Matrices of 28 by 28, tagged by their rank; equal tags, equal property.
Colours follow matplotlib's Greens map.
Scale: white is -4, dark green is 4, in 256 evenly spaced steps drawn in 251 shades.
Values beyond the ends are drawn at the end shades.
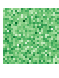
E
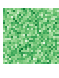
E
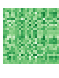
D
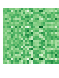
D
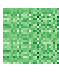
D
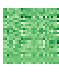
D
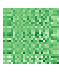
D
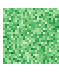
E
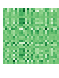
D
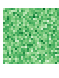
E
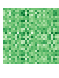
D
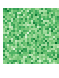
E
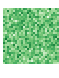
E
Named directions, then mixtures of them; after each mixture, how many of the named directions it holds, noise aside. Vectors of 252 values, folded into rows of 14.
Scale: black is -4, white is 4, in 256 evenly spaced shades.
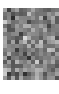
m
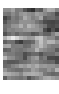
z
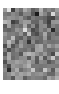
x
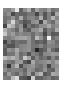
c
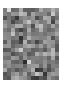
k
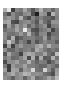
one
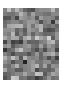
three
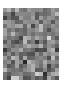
three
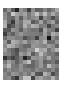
one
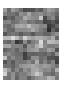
two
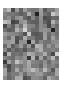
two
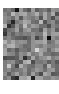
one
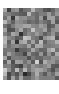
one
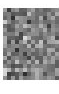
one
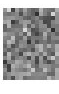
one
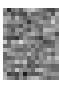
three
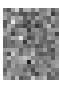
three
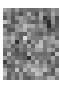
three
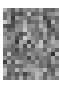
two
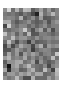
two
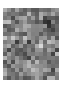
three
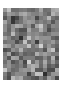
two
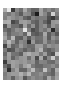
one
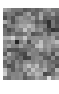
three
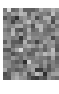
one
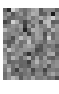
two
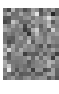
one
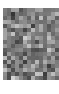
three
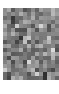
two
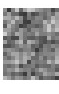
three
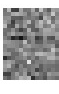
three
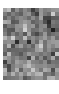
three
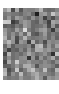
two
